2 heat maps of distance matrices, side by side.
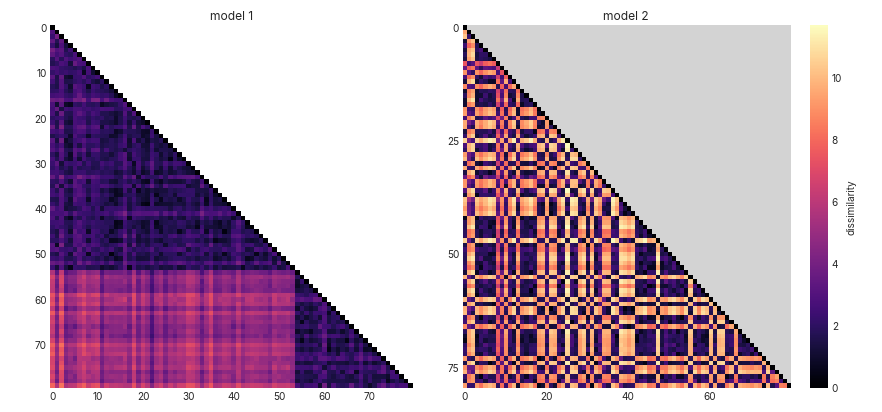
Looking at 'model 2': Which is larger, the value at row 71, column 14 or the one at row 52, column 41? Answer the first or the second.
the second
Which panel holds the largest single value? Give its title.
model 2
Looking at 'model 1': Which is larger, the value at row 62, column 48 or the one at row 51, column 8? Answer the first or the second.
the first
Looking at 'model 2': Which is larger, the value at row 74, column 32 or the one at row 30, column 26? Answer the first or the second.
the second
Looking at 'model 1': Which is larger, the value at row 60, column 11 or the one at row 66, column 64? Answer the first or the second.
the first
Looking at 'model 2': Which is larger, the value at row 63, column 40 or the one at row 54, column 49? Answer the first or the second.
the second
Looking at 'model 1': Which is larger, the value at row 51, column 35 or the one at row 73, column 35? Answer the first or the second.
the second
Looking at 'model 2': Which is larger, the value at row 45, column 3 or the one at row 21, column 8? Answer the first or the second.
the second
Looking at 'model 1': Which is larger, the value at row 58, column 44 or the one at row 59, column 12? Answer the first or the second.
the second
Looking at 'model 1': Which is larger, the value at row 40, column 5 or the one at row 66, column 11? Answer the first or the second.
the second
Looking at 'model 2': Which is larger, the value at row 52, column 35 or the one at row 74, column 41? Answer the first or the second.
the second
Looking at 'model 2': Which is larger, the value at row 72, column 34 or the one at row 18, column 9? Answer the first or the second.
the first
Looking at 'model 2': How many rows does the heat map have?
80
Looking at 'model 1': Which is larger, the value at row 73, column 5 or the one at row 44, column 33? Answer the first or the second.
the first
